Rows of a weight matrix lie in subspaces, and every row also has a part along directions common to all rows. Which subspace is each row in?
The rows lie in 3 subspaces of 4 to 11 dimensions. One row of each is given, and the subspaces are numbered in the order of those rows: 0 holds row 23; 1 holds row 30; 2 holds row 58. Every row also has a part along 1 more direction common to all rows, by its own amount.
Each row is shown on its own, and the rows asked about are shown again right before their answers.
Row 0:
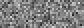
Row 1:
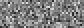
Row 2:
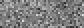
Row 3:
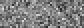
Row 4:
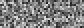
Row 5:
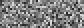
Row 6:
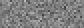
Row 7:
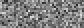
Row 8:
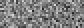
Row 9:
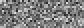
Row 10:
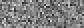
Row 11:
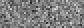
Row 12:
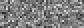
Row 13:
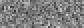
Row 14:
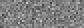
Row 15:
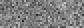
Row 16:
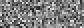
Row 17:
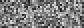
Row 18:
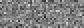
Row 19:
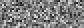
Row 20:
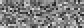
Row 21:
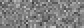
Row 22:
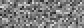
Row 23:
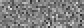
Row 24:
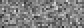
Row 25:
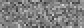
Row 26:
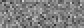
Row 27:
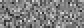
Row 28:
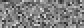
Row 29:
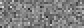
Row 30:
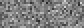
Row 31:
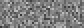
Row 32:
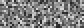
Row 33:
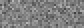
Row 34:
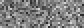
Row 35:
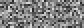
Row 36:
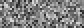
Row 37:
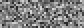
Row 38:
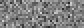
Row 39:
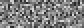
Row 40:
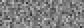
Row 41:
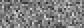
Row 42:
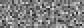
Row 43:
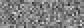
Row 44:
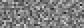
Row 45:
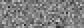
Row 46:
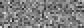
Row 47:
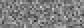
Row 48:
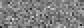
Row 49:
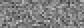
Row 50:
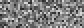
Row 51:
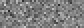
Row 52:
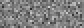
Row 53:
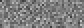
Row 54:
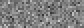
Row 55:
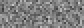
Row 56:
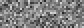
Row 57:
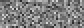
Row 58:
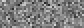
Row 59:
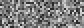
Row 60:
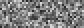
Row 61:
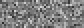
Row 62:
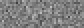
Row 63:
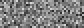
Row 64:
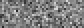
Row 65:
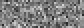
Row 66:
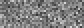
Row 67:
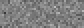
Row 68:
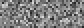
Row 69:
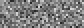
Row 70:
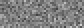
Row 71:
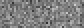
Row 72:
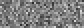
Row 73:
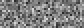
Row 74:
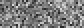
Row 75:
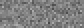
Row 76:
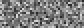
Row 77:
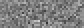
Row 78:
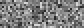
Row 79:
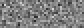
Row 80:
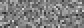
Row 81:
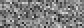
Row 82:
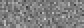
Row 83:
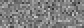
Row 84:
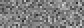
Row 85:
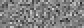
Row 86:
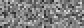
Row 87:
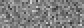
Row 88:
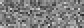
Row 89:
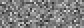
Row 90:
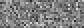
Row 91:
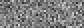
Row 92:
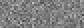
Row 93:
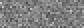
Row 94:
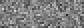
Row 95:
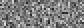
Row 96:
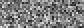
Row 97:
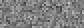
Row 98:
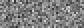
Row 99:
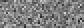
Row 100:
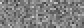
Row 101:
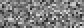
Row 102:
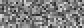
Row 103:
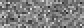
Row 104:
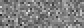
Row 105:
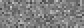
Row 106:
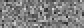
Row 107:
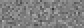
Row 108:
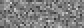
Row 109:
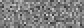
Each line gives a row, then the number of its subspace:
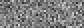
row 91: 0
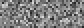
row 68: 1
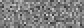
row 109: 2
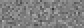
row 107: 2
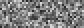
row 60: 1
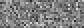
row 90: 1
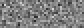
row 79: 2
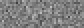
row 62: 2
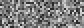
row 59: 1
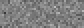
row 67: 1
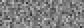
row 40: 2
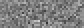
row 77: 1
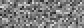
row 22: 1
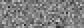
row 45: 2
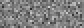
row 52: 1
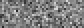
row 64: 0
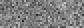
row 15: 0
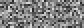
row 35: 1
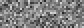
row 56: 1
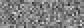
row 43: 2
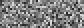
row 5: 0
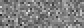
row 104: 1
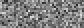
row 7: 1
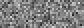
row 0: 1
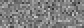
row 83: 1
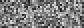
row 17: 0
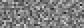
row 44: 2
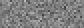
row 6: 1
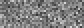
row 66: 0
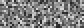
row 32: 2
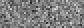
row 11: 0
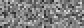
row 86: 1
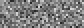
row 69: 0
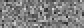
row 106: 2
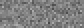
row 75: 1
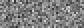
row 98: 2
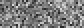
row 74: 0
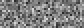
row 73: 2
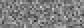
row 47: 2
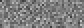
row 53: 2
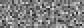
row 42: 2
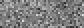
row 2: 0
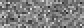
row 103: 1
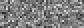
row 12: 1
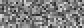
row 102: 0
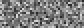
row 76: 1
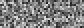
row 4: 2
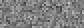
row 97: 2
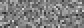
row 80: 1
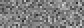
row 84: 0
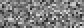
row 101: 1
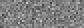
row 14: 2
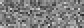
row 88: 0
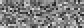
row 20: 0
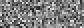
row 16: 2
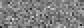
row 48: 1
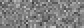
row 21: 1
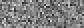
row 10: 2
